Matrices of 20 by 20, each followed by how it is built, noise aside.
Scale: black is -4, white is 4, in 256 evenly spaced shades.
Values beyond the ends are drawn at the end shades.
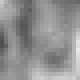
smooth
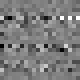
uneven rows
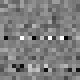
uneven rows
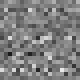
uneven rows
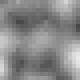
smooth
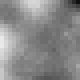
smooth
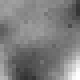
smooth
